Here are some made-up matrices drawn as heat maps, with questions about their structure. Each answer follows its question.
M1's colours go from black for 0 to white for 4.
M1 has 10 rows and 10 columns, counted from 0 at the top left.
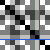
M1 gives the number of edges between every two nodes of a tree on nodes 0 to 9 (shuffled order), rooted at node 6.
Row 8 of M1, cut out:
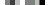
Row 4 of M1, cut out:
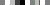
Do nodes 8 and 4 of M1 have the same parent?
no
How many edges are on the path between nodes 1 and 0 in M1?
4
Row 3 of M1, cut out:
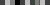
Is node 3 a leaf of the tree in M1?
no
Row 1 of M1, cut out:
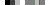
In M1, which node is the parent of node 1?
2
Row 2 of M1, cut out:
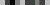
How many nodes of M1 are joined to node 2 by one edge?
4
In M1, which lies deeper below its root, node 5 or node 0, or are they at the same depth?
the same depth
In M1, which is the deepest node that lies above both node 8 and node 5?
2
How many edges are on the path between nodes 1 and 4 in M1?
4
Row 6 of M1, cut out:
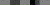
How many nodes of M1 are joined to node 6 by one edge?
3
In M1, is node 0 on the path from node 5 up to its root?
no
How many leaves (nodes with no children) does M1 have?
7
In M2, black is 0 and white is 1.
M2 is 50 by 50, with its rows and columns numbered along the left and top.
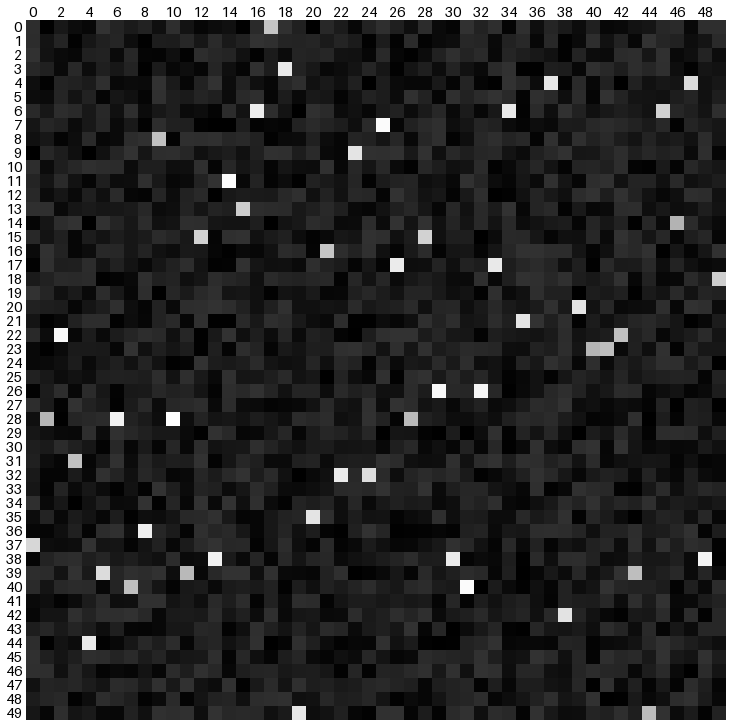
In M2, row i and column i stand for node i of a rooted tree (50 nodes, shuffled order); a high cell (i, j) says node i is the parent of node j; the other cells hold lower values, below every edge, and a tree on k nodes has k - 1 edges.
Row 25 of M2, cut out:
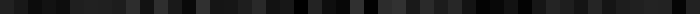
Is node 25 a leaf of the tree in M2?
yes
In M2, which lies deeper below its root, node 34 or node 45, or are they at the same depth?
the same depth
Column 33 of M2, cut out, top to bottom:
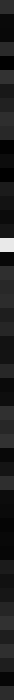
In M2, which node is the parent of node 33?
17
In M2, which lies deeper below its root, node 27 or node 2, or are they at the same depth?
node 27
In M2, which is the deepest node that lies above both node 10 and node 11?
28
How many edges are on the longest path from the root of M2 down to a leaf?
30
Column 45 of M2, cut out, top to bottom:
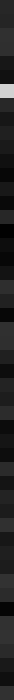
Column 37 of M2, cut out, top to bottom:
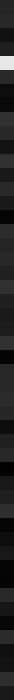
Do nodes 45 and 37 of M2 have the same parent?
no
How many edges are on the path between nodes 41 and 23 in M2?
1
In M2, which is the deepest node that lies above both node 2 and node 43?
22
